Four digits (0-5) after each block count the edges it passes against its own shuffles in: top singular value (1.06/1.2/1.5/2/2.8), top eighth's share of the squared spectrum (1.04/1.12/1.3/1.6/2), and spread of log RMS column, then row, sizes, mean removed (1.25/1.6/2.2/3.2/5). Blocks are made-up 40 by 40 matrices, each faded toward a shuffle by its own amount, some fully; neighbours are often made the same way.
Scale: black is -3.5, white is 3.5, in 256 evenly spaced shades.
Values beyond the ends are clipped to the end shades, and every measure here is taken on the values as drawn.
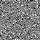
2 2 0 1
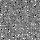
2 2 1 0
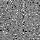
2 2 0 0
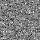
1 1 0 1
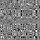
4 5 2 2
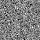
1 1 0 0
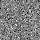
0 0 0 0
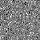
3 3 1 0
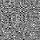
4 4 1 2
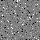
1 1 0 0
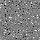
2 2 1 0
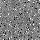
0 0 0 0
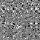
3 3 1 2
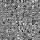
3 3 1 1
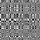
4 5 3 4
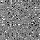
3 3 0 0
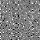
3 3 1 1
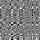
4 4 2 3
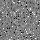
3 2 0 0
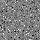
2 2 0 1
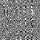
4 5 3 2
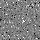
0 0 0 0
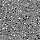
0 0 0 0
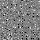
2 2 1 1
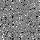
2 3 1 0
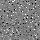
0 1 0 0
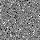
1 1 0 0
